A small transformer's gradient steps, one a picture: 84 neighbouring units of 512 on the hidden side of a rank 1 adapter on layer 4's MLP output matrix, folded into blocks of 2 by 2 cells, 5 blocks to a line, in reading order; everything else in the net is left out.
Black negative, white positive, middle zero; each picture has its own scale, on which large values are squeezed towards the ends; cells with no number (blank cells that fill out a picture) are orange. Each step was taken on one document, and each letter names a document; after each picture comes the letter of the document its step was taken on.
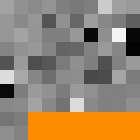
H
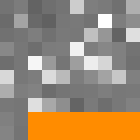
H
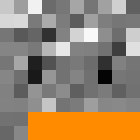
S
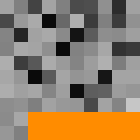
S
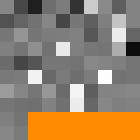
S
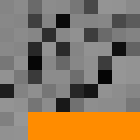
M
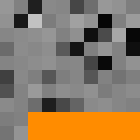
H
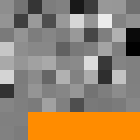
H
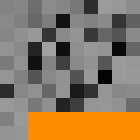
M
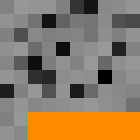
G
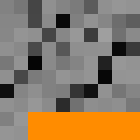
M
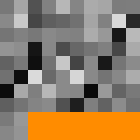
M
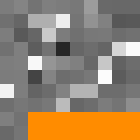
G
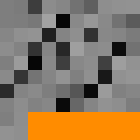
M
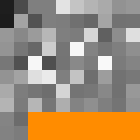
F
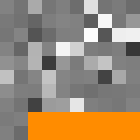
H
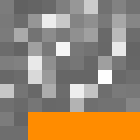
S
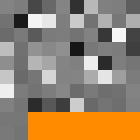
H
